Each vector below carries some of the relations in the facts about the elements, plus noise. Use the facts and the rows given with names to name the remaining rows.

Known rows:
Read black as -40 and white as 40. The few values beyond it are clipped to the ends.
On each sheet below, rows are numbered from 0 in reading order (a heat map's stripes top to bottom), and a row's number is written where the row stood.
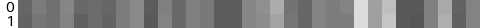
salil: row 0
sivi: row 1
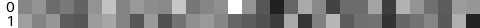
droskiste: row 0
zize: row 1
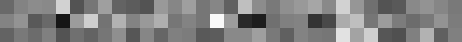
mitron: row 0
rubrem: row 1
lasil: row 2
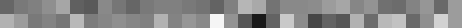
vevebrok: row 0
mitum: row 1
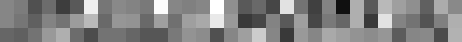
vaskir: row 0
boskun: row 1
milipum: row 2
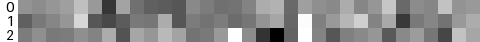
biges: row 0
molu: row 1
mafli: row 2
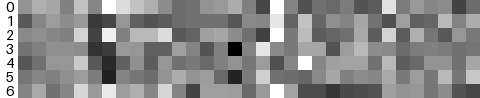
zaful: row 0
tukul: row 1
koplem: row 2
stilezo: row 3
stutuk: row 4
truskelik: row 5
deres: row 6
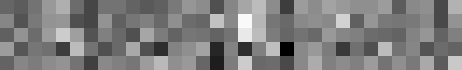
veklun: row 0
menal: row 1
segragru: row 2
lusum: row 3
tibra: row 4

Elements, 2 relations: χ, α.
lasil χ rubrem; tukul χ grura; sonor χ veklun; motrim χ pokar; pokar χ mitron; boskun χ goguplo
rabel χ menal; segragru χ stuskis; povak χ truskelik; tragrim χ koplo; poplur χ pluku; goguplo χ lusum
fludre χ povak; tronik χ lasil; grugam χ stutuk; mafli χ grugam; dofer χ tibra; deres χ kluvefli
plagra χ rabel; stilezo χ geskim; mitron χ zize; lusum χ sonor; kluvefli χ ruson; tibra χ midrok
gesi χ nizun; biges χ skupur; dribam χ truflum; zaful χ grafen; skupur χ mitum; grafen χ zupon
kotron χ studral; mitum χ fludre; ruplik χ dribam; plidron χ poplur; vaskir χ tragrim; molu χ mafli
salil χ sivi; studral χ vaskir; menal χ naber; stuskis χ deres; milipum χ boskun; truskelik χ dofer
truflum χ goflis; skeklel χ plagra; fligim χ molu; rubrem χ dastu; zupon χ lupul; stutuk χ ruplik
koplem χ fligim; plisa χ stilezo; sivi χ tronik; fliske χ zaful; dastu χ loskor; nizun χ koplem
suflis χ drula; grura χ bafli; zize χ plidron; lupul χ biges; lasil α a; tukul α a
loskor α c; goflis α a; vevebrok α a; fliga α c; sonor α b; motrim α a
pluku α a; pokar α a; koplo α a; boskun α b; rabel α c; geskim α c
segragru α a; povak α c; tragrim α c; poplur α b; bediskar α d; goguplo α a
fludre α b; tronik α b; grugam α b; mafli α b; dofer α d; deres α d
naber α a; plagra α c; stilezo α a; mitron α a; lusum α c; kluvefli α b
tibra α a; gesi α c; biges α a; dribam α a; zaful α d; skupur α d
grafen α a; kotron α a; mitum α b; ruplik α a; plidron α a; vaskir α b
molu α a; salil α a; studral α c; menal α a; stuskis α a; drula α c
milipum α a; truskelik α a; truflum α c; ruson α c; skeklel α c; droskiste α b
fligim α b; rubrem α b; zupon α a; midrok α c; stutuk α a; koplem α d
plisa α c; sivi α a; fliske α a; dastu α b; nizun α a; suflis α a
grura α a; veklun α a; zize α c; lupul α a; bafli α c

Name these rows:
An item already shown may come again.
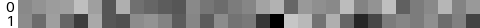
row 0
lupul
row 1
truflum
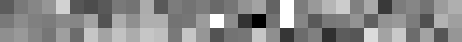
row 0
molu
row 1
grugam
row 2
dofer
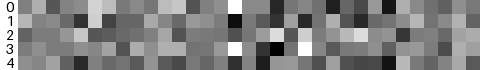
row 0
kluvefli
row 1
povak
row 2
nizun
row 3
grugam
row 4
bafli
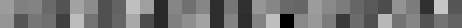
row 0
gesi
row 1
lusum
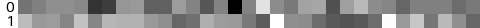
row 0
stilezo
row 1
skupur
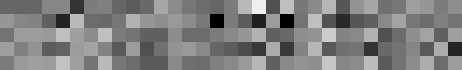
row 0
kotron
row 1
midrok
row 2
grafen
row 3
zize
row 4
zupon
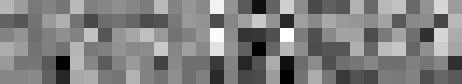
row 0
mitum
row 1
goguplo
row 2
fligim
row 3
fludre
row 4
loskor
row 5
drula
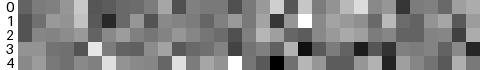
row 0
nizun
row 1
dribam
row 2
suflis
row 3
ruson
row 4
poplur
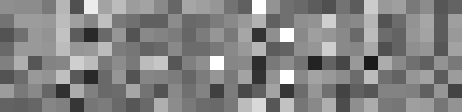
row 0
bediskar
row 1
grafen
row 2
dribam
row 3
fliske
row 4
kluvefli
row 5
dribam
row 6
fliga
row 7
koplo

